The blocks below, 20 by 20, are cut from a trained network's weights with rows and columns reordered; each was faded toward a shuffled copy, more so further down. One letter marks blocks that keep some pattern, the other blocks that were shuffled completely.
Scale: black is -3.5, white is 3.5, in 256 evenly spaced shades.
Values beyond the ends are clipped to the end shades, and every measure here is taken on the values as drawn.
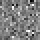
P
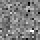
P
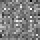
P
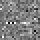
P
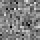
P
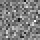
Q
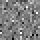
Q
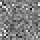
P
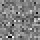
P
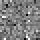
P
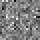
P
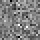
P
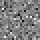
Q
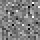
P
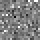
Q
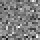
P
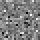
Q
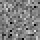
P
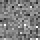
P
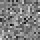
Q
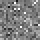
Q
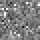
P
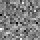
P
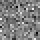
Q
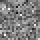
Q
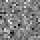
Q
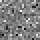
Q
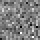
Q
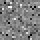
Q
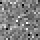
Q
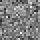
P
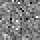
Q
